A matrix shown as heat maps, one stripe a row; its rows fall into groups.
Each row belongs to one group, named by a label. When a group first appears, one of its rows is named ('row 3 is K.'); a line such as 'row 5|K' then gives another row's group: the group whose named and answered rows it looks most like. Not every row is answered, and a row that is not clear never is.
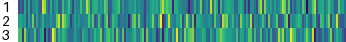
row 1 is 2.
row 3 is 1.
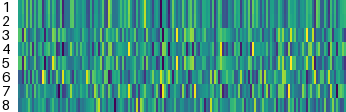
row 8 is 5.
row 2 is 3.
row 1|3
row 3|1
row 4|3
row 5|1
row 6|2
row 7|3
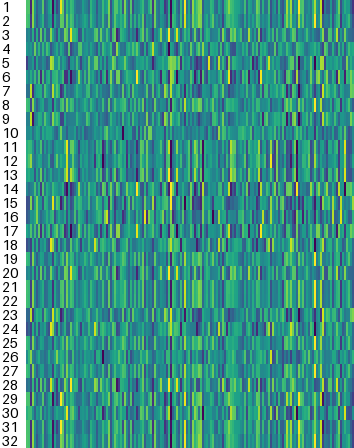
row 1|1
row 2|1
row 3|2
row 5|2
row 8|1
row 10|5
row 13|2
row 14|3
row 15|5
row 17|3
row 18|2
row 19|1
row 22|1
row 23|5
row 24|2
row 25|1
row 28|2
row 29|1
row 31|1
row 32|1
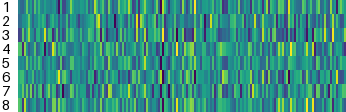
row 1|3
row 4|1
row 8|1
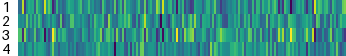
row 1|5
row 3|1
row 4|5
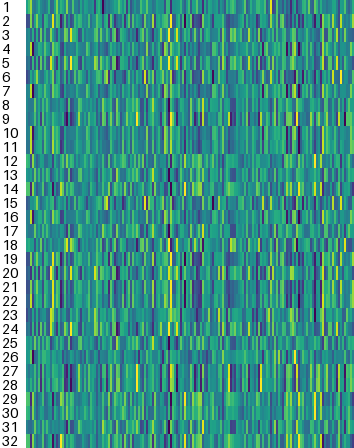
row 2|5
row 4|5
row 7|5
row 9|3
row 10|5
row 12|1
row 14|1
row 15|5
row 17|3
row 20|2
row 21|5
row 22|5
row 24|2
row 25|3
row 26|5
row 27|3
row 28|3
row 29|1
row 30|1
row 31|3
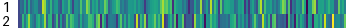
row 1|2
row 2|5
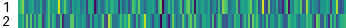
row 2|3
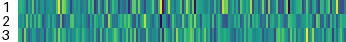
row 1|2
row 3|1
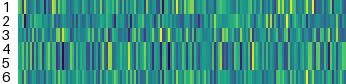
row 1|1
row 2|5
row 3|2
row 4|3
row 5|3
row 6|1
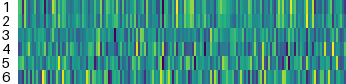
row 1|1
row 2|1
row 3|5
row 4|5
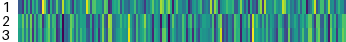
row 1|2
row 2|3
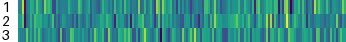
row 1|5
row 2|5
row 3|3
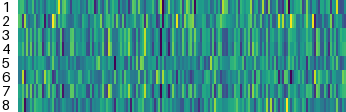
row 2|1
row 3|3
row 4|3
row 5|5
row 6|5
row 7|3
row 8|5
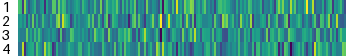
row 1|1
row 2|2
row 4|5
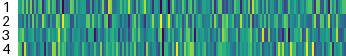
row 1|3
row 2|2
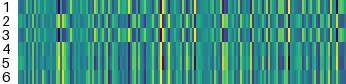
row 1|3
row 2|2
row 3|3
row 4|2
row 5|2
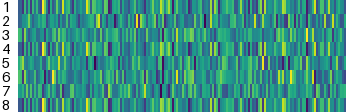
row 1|2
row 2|5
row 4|2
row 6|1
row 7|3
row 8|2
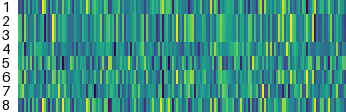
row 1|2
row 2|1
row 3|1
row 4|5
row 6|1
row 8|2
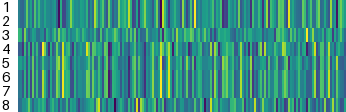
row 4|2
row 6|2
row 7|2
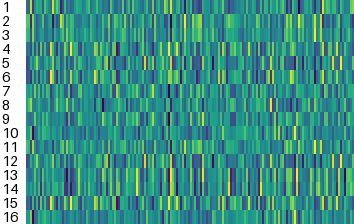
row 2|1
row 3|1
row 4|2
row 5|5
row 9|3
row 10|5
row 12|5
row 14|3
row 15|2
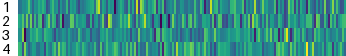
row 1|5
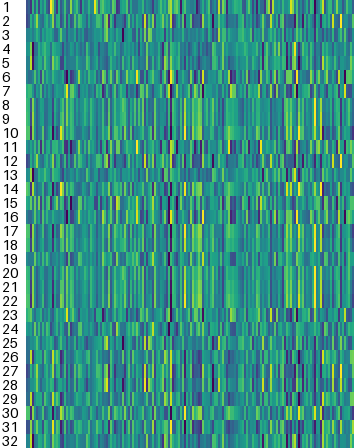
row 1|2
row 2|5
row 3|5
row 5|5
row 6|3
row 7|2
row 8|1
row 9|1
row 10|1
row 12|5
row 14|1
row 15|3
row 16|3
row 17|1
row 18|1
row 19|3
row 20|1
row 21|1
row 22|1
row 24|3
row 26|5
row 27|5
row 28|5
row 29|5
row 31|5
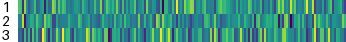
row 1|1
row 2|5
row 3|2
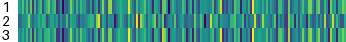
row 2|5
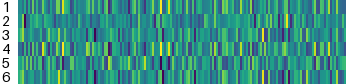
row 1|2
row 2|5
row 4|2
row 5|3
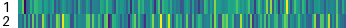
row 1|5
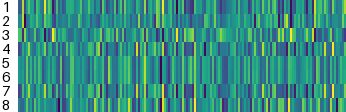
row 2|5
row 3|1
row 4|5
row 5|3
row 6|3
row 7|5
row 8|3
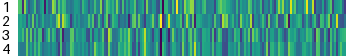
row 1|1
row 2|2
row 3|3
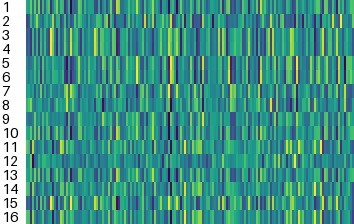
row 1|3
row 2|5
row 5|3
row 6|3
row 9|3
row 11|1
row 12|5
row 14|1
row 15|2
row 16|1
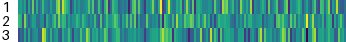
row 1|2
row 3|2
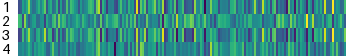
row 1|5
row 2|1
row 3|5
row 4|5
